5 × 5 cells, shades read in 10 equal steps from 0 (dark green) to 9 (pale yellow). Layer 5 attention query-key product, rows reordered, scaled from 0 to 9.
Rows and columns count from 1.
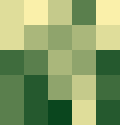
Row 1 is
8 9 7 3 9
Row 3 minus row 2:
-6 -3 1 -1 -7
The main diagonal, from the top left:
8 6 6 7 1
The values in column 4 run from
3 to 8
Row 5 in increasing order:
0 1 1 3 8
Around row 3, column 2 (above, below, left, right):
6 1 2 6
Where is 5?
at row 2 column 3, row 3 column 4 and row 4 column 3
